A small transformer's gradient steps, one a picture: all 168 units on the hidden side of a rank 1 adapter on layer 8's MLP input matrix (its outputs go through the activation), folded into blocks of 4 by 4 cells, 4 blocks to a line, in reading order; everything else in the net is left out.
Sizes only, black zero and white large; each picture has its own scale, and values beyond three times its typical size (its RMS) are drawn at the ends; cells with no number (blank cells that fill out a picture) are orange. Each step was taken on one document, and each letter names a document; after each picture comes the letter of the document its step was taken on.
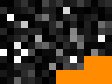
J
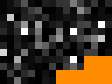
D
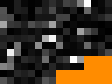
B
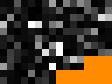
B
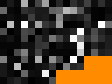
J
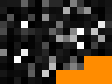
J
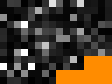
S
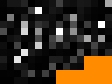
D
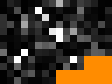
S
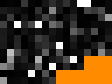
B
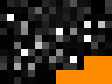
D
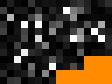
J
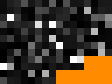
B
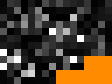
S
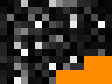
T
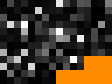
S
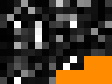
T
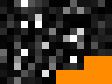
J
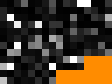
B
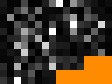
T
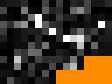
J
